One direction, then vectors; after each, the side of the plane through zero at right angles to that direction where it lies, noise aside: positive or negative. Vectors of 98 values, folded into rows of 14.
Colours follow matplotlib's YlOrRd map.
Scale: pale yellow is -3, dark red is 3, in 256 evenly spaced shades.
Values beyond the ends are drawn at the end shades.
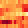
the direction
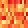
negative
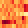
positive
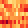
positive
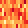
negative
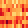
positive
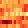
positive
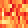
negative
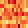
negative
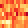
negative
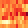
negative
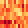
positive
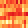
negative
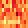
negative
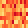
negative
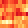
negative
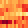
positive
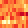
negative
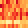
negative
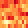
negative
